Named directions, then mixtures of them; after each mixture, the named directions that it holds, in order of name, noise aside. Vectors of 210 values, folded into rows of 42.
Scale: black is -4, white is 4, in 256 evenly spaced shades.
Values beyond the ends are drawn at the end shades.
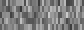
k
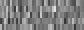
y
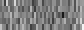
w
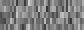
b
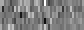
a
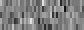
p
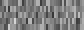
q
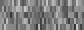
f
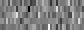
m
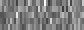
a, b, m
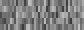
b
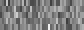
k, m, w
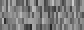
a, k, y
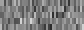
p, w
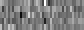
a, y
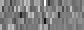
a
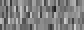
y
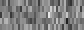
k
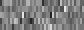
p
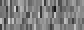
y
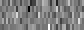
m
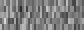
b, y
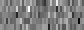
m
